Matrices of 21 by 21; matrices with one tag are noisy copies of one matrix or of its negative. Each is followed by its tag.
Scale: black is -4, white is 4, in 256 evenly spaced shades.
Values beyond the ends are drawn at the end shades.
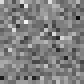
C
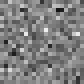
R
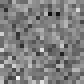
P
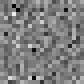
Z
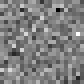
R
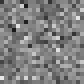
C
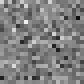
C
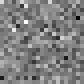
C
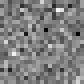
R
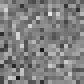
P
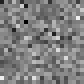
C
